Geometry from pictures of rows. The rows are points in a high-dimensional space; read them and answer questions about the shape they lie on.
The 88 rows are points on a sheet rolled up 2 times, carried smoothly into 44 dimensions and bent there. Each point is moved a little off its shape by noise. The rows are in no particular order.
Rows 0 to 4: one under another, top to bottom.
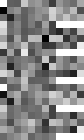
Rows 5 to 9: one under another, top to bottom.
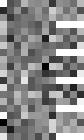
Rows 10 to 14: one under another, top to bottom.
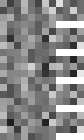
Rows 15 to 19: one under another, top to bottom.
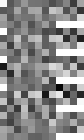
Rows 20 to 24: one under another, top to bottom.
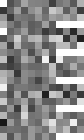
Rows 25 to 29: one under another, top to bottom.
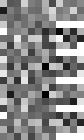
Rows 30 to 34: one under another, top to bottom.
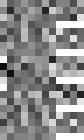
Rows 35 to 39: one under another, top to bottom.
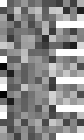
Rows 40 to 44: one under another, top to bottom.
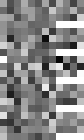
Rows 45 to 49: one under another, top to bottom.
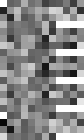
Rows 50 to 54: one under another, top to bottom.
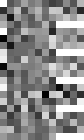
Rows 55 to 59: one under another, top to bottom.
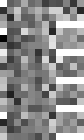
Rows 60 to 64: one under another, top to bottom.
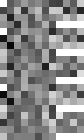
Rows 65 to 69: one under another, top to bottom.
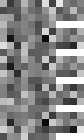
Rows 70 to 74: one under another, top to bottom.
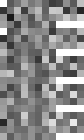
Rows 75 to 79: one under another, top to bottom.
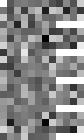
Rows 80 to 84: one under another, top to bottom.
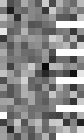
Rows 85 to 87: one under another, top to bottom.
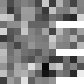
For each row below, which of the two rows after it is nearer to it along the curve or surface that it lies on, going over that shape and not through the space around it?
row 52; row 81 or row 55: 55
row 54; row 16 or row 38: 38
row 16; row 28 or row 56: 56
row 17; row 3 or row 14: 3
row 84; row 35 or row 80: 35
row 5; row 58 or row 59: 59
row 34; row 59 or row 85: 85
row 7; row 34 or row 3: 34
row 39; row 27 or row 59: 59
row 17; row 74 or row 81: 74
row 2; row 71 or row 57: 57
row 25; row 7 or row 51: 51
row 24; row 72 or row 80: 72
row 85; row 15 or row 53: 53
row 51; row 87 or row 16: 16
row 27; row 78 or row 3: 3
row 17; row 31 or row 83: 31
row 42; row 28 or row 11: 28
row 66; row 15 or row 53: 53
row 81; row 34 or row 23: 23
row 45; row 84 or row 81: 84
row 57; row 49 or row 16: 49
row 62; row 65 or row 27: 65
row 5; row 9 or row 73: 9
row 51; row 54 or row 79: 54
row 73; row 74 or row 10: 10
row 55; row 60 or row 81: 60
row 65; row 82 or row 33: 82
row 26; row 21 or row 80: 21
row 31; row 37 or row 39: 37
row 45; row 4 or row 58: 4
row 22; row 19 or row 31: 31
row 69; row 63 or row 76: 76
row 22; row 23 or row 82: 82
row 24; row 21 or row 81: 21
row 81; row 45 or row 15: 15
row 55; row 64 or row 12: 12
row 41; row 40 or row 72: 72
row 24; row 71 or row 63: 63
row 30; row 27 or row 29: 29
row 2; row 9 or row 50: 9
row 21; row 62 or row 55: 55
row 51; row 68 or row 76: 68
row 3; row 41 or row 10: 10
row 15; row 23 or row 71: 71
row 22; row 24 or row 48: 24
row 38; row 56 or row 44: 56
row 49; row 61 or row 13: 61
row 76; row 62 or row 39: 62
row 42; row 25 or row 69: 69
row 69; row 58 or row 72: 72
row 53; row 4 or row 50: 50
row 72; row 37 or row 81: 37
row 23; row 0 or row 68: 0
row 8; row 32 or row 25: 32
